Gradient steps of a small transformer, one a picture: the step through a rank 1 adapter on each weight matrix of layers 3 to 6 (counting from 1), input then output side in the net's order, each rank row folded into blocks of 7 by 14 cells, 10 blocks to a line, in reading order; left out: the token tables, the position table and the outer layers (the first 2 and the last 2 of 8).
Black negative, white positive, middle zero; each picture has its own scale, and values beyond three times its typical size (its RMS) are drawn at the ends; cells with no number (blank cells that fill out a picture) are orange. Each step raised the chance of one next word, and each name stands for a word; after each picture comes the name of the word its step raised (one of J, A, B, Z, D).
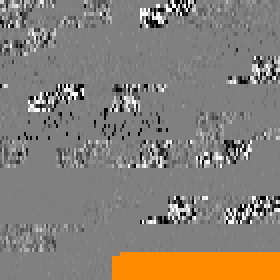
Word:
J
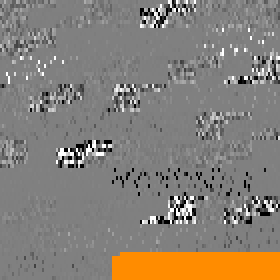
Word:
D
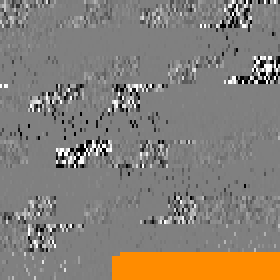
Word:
J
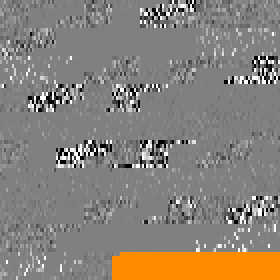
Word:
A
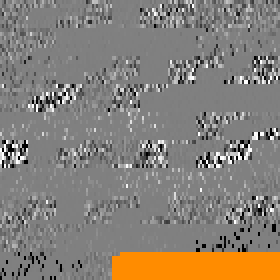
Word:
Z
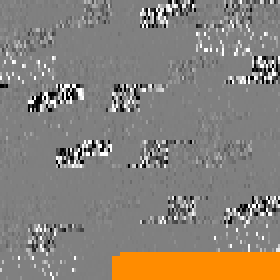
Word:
A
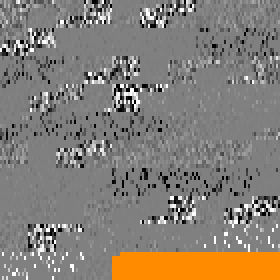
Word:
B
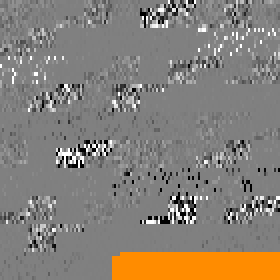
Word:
D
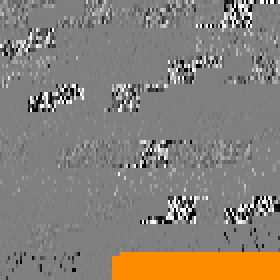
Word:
Z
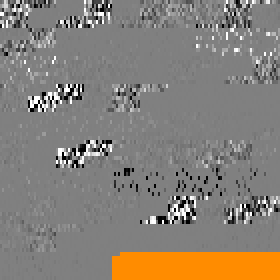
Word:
D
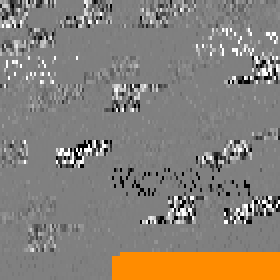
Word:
D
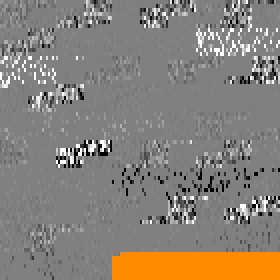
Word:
D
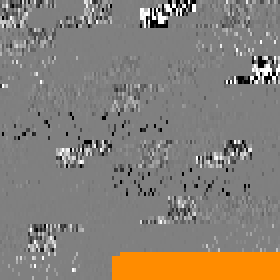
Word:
J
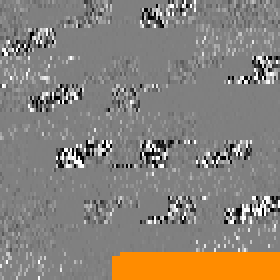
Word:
A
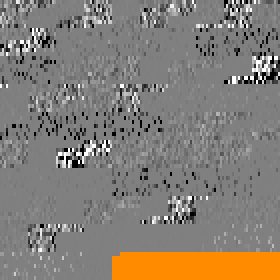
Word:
J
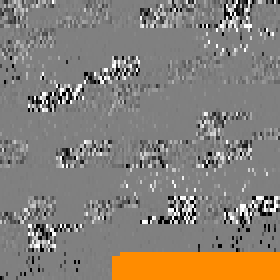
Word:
Z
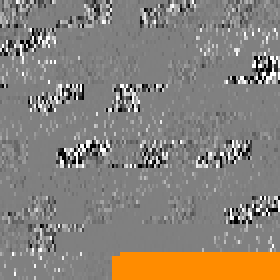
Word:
A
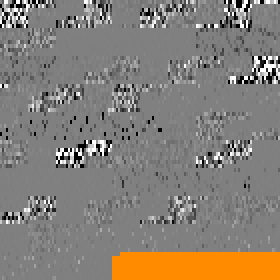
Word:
J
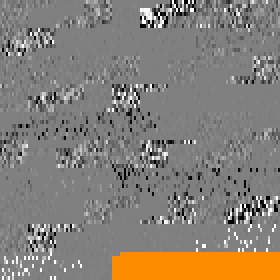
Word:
B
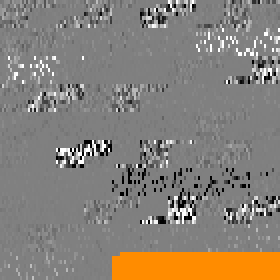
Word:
D
